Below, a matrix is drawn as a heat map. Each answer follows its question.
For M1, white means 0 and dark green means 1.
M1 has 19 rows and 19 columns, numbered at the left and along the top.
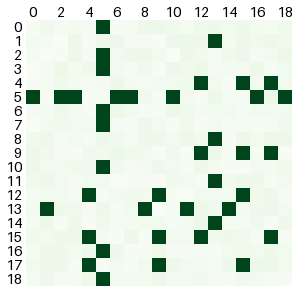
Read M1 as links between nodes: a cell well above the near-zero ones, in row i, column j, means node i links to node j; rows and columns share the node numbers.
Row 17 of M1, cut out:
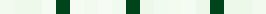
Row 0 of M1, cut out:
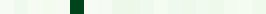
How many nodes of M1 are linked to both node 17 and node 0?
0
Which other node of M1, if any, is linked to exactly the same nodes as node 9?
node 4
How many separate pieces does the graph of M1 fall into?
3
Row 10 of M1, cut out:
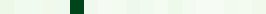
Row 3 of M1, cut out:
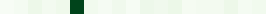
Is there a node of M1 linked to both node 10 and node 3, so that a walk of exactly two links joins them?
yes
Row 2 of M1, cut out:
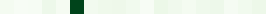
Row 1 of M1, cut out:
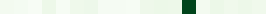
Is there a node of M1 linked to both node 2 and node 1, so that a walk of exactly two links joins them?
no
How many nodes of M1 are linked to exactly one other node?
12
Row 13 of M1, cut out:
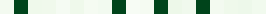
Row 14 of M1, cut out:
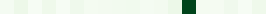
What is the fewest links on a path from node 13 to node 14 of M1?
1
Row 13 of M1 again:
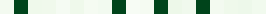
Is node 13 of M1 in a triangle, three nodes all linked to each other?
no
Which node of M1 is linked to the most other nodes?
node 5
